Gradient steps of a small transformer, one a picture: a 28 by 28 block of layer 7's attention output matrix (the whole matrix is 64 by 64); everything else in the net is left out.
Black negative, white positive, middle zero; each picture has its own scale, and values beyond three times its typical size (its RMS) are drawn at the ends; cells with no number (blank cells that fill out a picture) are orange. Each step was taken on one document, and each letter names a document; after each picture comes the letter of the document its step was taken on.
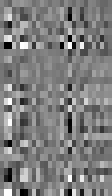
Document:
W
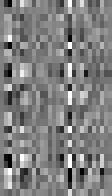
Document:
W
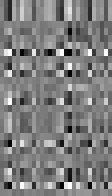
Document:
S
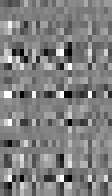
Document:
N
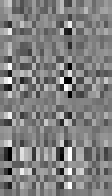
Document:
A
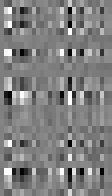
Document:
W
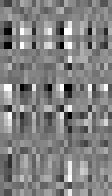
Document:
N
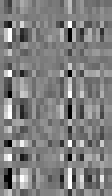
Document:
W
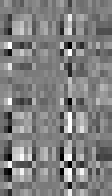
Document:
A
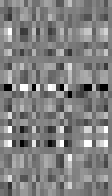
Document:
S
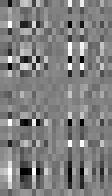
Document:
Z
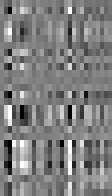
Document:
W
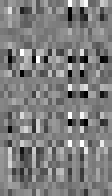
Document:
Z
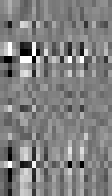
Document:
Z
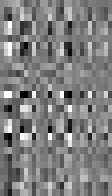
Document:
N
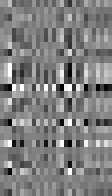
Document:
A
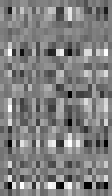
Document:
S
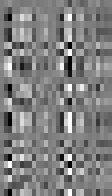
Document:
A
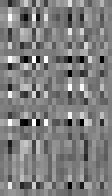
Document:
Z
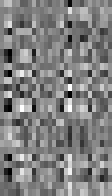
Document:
N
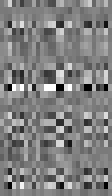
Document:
S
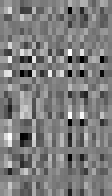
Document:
Z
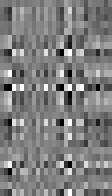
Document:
A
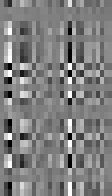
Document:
W
